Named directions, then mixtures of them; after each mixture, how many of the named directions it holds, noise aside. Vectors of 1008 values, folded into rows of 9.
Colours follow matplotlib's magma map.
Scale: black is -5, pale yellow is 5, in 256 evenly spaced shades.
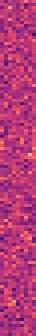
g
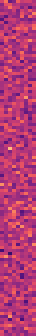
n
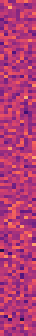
two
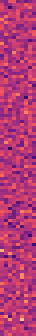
two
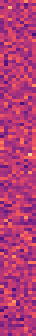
one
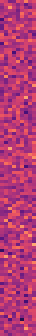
two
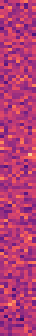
one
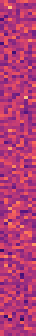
two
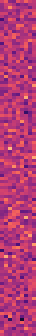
two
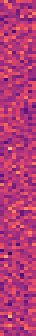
one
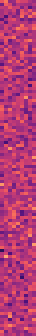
one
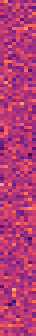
two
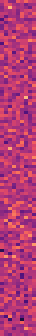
two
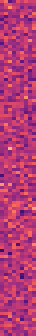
one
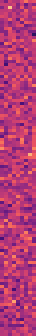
one
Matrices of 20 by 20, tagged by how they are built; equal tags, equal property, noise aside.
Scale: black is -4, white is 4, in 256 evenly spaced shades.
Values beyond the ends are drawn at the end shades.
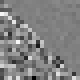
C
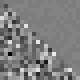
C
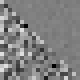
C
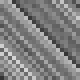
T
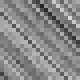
T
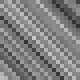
T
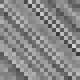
T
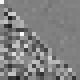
C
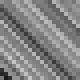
T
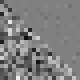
C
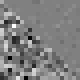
C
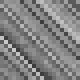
T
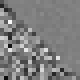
C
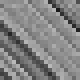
T
